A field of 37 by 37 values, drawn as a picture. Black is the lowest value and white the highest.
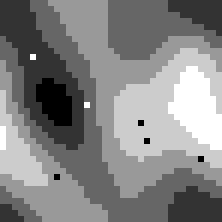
The ninth with the highest average is the middle right. The top middle is the smoothest part. Six lone cells stand out: two far higher and four far lower than their neighbours.
